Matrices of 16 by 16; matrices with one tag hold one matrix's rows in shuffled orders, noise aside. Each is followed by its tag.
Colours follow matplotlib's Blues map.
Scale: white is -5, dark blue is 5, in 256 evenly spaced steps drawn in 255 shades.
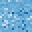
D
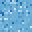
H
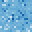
D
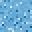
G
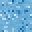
D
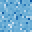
G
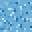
G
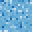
H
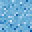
G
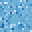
H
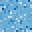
G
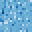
H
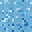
D
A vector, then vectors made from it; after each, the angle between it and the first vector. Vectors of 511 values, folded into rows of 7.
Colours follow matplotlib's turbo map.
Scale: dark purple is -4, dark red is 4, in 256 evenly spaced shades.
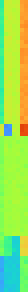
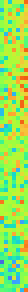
partly aligned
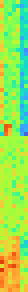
nearly opposite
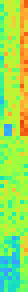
nearly parallel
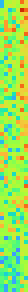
partly aligned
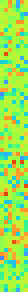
orthogonal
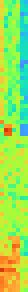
nearly opposite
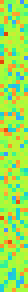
orthogonal
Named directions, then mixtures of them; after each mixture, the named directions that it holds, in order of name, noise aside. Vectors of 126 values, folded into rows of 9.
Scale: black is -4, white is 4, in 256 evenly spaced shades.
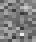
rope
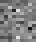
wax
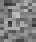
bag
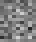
rope, wax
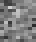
bag, wax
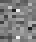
wax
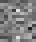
wax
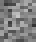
bag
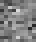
bag, wax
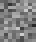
bag, rope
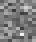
rope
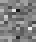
wax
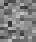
bag, rope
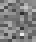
rope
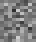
bag, wax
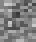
bag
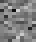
rope, wax
